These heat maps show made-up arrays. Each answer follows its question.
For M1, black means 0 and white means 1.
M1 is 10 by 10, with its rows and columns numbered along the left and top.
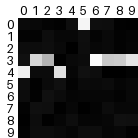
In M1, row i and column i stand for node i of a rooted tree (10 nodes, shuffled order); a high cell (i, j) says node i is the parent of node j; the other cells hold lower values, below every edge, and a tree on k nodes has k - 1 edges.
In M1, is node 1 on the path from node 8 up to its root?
no
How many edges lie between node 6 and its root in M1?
2
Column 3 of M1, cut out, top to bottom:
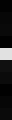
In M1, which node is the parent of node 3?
4
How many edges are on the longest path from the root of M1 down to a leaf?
2
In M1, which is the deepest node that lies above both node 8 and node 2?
3
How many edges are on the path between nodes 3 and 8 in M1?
1
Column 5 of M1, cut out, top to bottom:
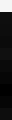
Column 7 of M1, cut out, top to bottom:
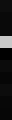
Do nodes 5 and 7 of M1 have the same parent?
no
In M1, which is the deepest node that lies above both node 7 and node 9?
3
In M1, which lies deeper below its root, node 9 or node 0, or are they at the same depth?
node 9
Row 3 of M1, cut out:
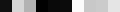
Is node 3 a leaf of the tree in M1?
no
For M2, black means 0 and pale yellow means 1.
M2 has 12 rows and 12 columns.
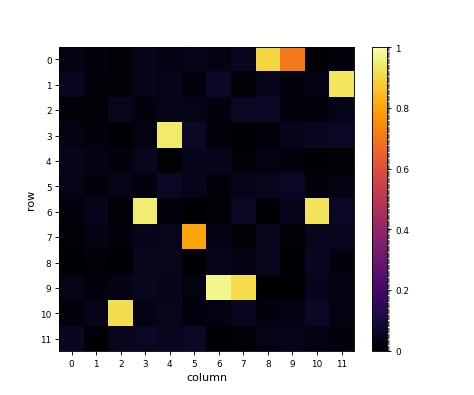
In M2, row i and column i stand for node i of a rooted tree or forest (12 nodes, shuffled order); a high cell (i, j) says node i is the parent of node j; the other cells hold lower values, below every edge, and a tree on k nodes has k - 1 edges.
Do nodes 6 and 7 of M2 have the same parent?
yes
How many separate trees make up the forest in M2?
2
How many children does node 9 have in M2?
2
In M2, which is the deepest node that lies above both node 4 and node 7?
9
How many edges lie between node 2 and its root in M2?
4
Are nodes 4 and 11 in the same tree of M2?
no
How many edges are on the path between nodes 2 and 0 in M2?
4
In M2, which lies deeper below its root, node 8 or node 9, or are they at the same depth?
the same depth
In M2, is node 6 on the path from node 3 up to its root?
yes
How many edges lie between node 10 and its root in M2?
3
